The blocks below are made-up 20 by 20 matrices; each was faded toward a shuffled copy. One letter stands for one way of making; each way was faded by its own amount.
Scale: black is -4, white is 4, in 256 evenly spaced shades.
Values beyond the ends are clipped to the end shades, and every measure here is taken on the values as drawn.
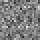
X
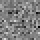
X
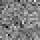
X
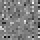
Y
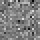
Y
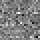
X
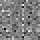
Y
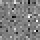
Y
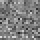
X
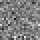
X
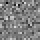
X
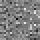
Y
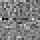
X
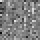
Y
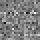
X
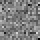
X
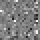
Y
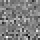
X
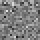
X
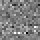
X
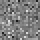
Y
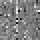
Y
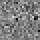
X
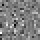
Y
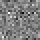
X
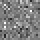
Y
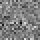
X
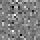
Y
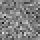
X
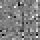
Y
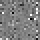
Y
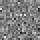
X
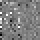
Y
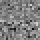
X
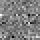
X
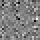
Y
